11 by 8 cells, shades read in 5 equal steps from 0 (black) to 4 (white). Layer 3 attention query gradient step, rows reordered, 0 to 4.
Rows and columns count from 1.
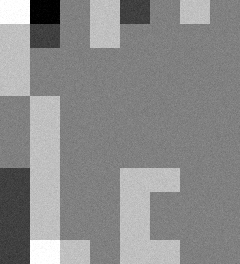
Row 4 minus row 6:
1 -1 0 0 0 0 0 0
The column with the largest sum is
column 2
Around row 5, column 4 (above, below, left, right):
2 2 2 2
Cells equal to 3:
19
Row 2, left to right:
3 1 2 3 2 2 2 2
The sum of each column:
23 27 23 24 25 24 23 22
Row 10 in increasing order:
1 2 2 2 2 2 3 3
